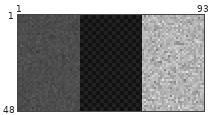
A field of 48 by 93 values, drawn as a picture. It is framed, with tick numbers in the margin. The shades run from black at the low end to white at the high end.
It is made of 1 by 3 panels. Panel 1,1: low, fine-grained, faint in contrast. Panel 1,2: very low, checkered, faint in contrast. Panel 1,3: high, fine-grained.
